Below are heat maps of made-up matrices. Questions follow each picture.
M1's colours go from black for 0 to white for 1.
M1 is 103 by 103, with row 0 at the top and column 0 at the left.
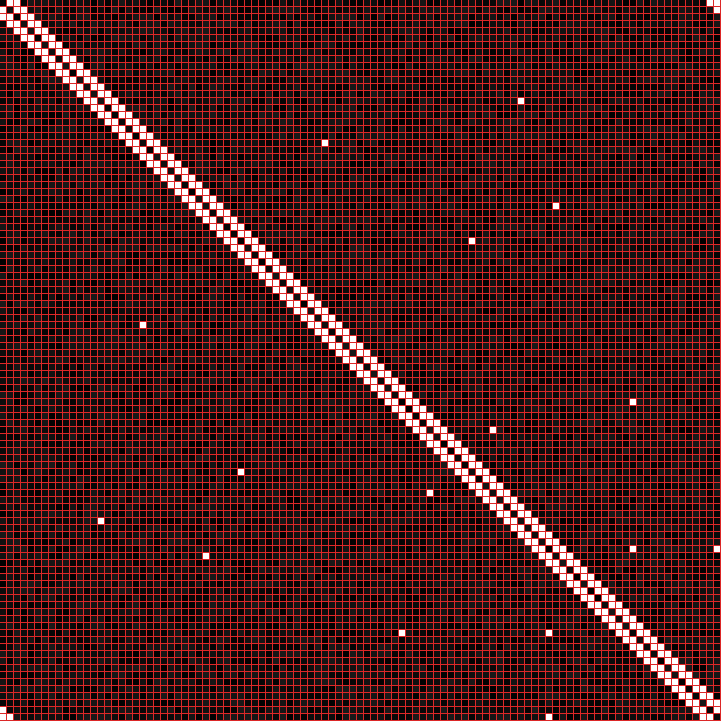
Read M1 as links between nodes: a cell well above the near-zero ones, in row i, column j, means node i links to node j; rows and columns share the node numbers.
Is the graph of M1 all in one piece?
yes
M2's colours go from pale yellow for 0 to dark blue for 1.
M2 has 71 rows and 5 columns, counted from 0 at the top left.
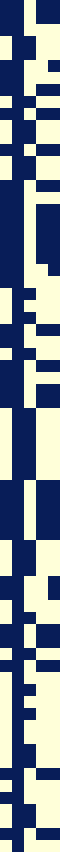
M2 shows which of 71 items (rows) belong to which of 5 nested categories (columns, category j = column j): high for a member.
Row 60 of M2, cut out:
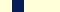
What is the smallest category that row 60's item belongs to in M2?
1
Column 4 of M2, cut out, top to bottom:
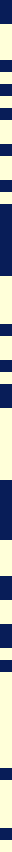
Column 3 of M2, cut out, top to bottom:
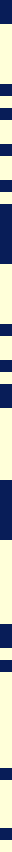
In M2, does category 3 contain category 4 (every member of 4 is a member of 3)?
no
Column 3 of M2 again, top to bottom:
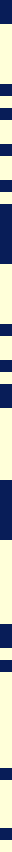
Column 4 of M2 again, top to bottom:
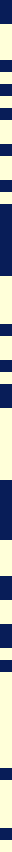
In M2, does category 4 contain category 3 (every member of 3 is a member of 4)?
yes
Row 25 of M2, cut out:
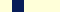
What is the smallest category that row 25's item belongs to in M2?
1
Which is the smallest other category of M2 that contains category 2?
1
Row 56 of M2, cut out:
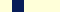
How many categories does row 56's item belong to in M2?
1
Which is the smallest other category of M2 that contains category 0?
1
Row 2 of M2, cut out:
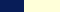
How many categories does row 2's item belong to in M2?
2
